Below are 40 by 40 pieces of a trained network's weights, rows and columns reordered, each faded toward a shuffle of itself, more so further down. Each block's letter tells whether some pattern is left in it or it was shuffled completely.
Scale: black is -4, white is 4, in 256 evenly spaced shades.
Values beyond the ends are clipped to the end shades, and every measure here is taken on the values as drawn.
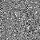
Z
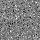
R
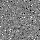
R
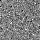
R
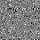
Z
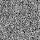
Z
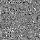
Z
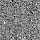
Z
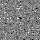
Z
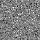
Z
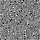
R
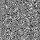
Z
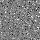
R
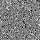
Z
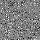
Z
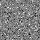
R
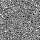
R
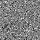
Z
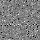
Z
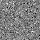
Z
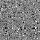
Z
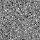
Z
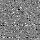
Z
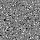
R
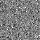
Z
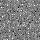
R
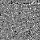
Z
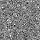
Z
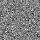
Z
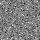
R
